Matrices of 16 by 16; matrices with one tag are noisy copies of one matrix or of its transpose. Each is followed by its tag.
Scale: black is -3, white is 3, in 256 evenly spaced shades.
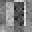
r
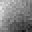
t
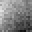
t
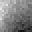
t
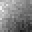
t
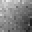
t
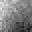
t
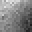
t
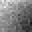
t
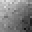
t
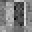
r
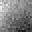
t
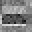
r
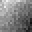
t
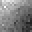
t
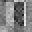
r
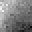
t
